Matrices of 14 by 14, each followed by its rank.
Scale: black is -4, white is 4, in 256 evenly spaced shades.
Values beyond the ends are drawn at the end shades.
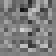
two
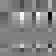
one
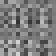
two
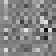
three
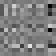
two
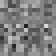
three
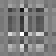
one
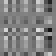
one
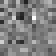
three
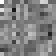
three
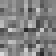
three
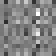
two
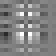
one
